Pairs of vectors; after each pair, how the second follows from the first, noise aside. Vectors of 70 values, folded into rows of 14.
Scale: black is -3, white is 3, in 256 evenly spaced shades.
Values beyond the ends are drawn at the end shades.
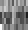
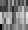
negated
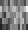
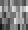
copied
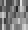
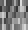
copied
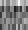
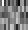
shuffled
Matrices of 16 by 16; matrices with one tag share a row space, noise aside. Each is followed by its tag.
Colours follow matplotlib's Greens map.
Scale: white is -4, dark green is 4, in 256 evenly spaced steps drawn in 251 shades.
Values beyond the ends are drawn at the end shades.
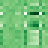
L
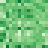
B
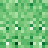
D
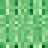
D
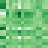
B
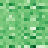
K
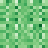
D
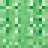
D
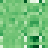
L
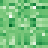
K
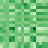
K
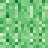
D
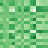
K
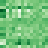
B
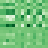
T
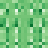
D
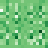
D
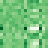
L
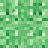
D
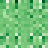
D
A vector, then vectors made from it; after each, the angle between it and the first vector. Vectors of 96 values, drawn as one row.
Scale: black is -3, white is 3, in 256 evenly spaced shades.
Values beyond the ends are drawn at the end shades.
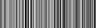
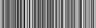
nearly opposite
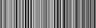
nearly parallel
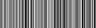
nearly parallel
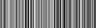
nearly parallel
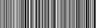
partly aligned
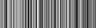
partly aligned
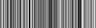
partly opposed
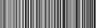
nearly parallel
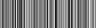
partly opposed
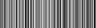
nearly parallel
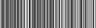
nearly opposite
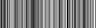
orthogonal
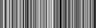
partly aligned
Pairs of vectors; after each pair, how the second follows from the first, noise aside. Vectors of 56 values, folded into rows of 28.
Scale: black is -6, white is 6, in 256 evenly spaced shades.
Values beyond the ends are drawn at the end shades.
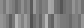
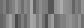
negated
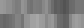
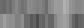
negated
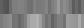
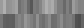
reversed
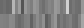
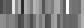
scaled up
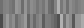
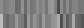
negated
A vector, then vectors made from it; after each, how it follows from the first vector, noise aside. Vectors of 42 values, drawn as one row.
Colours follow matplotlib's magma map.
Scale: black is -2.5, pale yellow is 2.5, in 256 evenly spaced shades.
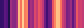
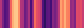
wrapped around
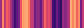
wrapped around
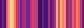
wrapped around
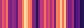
reversed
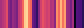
reversed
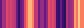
wrapped around
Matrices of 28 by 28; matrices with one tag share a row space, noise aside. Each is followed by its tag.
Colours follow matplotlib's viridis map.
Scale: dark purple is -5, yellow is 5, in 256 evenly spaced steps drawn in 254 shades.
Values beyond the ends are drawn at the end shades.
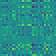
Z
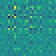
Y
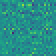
Z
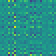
Y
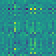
Y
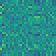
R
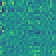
R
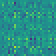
Y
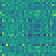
R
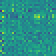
R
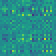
Z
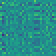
R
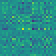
Z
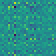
Y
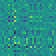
Y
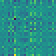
Y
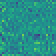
R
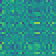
R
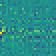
R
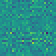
Z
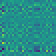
R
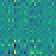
Y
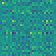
Z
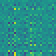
Y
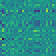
R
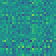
Z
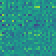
R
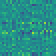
Z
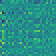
R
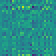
Z
